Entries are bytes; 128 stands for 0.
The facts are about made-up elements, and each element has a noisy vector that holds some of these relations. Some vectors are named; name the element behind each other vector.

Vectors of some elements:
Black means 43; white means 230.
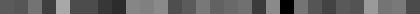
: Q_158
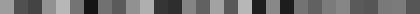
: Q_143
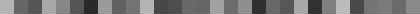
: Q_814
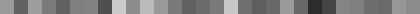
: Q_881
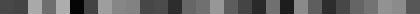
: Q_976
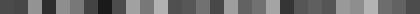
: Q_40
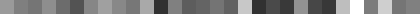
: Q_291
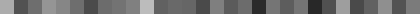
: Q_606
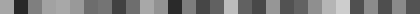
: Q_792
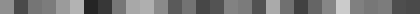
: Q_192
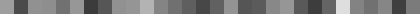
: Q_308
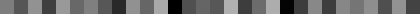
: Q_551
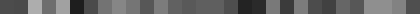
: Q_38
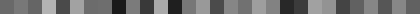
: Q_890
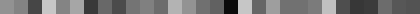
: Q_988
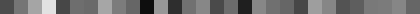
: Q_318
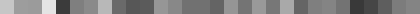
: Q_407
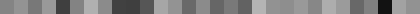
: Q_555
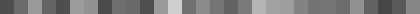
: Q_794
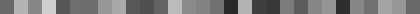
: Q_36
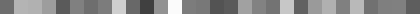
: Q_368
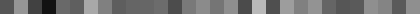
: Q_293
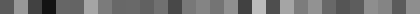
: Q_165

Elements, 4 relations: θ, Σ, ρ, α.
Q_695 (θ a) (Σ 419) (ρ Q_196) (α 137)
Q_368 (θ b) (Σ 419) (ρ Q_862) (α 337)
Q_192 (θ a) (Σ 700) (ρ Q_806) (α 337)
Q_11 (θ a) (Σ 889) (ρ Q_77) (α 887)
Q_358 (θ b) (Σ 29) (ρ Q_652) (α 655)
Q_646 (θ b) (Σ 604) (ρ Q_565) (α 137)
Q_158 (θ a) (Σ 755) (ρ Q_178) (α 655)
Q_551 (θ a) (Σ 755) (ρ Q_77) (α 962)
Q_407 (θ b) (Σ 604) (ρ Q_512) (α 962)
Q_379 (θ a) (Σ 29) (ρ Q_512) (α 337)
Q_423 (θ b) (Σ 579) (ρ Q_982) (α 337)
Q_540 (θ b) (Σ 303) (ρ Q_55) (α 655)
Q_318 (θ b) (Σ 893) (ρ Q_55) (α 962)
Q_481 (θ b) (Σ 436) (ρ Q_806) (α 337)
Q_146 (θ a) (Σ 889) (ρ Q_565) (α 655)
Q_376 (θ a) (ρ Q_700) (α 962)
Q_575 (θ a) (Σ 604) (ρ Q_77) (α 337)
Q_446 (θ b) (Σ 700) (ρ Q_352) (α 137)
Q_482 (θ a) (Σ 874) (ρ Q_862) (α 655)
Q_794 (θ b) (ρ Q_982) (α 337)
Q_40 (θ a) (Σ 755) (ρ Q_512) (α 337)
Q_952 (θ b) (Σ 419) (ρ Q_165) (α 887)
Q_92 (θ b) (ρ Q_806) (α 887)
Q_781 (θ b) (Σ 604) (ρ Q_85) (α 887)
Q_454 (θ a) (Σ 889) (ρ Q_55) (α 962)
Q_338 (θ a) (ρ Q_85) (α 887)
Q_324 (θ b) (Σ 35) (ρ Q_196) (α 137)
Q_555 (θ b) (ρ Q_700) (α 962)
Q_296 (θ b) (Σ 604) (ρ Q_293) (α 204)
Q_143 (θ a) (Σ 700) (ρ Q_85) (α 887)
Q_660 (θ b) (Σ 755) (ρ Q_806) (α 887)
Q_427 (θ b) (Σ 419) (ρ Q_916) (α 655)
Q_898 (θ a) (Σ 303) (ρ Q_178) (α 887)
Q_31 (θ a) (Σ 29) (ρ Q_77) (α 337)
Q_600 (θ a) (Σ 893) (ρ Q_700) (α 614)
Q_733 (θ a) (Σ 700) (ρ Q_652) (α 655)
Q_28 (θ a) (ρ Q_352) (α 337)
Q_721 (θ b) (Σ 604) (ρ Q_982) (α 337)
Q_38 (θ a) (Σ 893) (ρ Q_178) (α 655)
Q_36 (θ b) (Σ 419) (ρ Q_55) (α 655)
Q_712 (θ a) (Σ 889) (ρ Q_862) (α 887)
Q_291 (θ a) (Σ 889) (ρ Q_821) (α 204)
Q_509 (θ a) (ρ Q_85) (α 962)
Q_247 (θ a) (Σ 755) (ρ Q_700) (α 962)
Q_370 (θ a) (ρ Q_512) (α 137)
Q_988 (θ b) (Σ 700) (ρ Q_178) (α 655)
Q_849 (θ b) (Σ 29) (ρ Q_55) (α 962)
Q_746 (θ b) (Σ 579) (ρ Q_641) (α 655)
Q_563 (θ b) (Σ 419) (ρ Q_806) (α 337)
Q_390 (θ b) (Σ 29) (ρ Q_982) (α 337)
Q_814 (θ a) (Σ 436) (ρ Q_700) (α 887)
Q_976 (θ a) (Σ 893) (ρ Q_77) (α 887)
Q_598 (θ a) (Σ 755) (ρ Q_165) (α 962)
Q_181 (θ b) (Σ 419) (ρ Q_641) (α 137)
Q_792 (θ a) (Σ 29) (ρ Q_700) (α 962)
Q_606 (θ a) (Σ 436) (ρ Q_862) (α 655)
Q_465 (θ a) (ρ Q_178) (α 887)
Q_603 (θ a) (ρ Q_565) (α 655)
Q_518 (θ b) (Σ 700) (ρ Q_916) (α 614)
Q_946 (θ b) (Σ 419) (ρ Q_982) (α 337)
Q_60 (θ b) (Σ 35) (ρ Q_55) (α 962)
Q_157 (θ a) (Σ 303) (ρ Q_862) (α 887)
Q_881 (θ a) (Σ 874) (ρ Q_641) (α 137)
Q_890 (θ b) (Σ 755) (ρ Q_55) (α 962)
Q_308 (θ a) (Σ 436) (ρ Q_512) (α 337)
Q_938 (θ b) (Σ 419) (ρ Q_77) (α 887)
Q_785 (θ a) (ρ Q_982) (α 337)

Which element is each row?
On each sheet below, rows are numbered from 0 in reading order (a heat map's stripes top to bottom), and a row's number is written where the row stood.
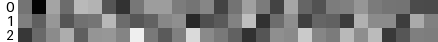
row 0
Q_31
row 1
Q_509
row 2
Q_324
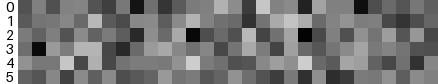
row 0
Q_660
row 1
Q_423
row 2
Q_598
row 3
Q_379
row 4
Q_481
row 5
Q_603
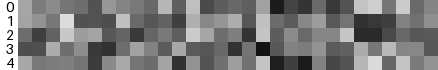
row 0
Q_146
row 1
Q_781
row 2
Q_358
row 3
Q_600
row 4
Q_712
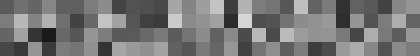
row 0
Q_92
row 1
Q_952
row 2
Q_700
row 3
Q_370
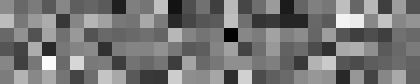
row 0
Q_247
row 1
Q_454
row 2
Q_746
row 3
Q_785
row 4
Q_849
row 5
Q_938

